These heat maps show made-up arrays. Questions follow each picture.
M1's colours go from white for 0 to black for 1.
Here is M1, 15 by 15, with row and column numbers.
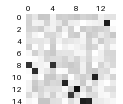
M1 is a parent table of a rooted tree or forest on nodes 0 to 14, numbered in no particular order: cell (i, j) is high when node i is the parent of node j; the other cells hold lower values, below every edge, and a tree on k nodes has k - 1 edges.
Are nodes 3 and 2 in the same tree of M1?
no
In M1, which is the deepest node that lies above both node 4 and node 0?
8
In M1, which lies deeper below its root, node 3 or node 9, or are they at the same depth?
node 9
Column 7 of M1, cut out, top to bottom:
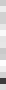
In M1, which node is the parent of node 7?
13
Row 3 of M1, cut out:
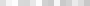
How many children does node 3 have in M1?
0
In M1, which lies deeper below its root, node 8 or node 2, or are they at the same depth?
node 8
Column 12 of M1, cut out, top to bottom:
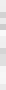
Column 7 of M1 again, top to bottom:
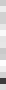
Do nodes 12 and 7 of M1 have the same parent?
no
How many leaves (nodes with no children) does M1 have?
7
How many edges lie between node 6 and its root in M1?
3
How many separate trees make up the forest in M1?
5
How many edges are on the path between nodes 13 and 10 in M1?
4
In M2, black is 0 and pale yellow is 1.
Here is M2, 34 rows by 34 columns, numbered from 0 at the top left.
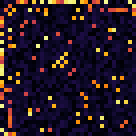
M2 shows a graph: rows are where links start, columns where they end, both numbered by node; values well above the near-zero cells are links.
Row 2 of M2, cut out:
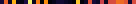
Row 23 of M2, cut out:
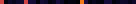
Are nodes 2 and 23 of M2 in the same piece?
no
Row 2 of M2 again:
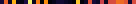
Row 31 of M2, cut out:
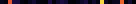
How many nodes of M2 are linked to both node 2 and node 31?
2
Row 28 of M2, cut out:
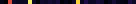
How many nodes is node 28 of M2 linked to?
3
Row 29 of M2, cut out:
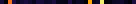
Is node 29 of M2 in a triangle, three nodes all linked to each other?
yes
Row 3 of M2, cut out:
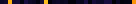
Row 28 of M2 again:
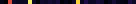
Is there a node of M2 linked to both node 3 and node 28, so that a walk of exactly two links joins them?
yes
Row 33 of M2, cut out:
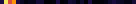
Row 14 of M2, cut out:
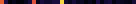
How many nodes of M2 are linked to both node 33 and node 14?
0
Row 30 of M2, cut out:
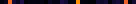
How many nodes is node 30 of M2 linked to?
3
